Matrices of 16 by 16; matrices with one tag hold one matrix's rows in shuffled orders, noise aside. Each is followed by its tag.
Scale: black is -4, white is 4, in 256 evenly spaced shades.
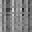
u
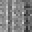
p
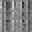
u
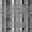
u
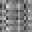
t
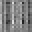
u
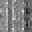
p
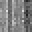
p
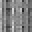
u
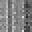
p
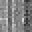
p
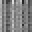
u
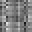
t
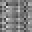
t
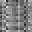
t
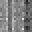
p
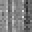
p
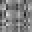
t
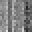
p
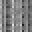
u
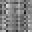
t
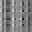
u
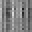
u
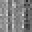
p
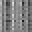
u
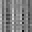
u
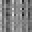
u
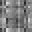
t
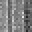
p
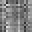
t
